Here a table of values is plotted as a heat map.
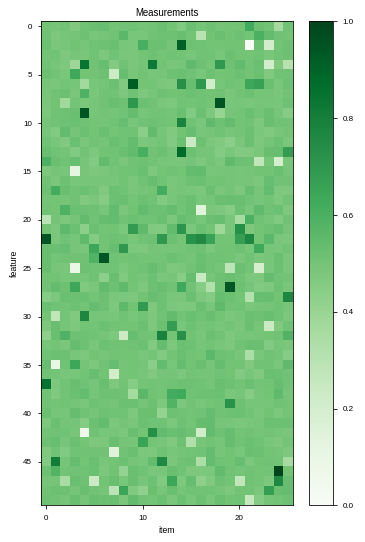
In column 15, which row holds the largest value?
22
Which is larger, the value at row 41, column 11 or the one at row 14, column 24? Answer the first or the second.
the first
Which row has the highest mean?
22
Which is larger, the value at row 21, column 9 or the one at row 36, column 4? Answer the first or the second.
the first
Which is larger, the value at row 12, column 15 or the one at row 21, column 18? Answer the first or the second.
the second
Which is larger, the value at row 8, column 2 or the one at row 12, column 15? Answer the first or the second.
the first
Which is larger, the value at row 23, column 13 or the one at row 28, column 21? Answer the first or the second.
the first
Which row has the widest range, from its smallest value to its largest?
2
